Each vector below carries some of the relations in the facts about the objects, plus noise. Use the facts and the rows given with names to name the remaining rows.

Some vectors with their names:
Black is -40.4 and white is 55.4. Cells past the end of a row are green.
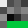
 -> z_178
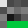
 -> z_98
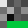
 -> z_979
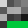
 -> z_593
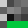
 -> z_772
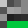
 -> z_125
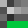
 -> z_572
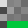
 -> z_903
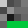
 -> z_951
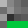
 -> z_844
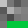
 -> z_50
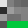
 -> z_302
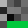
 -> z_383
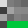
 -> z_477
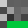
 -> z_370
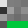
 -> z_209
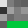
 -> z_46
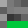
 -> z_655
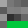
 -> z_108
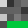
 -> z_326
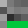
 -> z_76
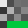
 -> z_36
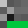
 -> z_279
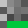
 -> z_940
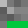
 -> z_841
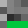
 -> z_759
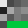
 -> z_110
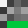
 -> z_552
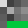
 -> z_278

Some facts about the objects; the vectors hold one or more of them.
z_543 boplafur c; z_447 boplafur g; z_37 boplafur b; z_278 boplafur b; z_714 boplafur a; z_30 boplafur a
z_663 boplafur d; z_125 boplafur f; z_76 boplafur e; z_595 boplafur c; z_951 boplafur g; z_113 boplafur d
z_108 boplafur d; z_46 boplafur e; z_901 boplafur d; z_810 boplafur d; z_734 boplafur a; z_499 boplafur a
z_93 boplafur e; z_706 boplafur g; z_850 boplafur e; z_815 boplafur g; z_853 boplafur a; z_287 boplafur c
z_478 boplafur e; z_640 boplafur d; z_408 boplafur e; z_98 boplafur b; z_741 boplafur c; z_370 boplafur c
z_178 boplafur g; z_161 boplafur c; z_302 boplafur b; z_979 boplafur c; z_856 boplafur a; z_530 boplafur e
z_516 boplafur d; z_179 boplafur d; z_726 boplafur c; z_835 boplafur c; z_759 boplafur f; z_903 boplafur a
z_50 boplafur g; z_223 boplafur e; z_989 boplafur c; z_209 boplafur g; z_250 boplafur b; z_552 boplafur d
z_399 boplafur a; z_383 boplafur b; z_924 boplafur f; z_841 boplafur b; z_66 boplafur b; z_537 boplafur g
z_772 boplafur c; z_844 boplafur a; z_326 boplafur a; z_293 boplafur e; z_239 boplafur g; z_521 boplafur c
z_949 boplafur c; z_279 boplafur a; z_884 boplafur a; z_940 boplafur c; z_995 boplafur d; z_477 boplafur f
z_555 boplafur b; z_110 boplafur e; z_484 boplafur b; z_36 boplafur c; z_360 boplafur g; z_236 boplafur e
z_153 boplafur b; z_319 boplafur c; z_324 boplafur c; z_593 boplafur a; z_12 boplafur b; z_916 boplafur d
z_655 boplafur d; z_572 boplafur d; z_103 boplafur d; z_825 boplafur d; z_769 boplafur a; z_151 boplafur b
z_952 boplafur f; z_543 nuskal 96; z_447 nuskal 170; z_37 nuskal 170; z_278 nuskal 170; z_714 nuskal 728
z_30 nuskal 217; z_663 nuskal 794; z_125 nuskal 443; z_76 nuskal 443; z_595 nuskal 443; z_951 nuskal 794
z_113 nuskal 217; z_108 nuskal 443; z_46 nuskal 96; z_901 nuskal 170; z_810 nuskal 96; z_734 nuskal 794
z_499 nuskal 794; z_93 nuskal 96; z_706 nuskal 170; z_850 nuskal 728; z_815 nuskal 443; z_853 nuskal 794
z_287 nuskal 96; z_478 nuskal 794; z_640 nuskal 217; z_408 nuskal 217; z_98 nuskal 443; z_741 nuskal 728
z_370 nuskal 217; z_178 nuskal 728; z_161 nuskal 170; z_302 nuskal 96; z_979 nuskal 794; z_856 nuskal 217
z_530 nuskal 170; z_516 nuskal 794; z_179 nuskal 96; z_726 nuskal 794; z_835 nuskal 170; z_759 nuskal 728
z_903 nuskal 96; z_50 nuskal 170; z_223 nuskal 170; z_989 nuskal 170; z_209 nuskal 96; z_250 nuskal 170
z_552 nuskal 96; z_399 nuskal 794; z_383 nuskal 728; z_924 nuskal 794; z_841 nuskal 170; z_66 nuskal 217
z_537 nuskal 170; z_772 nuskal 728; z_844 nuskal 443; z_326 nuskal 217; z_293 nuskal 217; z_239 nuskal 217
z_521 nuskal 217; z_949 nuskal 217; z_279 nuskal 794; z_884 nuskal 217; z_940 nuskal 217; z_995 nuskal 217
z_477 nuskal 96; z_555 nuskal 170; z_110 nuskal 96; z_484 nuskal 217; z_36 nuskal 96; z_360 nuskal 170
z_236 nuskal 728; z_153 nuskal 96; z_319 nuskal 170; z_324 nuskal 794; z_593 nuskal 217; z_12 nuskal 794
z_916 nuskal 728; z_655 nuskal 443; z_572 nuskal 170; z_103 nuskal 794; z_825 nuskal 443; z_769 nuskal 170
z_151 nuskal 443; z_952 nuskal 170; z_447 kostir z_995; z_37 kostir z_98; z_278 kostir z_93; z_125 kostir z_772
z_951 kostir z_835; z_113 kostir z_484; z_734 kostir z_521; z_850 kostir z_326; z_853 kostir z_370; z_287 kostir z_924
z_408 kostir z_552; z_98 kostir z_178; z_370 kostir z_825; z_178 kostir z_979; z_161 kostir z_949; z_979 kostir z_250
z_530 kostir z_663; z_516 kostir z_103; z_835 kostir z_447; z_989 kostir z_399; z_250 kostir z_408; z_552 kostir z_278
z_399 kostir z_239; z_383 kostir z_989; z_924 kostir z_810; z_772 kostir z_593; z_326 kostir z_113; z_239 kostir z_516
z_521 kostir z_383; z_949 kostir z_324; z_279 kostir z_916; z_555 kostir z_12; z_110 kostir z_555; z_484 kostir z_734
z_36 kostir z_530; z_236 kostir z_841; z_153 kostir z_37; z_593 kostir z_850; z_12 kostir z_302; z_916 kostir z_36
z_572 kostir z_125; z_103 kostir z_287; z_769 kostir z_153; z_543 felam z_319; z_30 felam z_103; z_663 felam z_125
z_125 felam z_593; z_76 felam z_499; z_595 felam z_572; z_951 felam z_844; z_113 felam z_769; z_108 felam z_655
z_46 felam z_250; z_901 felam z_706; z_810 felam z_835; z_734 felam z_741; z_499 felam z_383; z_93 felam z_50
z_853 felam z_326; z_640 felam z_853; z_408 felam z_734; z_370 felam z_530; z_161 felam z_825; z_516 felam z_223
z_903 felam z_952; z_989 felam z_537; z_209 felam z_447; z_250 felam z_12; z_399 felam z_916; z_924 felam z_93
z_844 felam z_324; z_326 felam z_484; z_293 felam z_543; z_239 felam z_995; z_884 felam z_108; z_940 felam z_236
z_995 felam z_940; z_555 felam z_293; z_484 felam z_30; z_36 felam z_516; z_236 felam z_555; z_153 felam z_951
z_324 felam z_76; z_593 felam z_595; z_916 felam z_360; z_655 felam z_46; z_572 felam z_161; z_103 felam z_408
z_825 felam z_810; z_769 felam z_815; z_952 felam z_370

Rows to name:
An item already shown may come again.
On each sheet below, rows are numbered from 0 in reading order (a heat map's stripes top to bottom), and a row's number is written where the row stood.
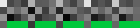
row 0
z_178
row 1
z_239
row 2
z_383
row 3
z_98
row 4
z_12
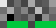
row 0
z_979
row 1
z_989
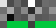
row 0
z_979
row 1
z_153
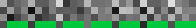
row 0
z_924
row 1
z_239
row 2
z_326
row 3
z_952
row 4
z_810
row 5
z_287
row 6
z_543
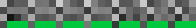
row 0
z_916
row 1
z_995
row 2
z_66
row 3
z_293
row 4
z_521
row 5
z_769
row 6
z_989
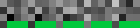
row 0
z_516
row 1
z_399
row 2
z_825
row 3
z_640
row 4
z_734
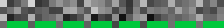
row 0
z_850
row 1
z_484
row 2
z_825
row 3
z_595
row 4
z_103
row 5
z_916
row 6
z_901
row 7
z_640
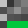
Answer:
z_113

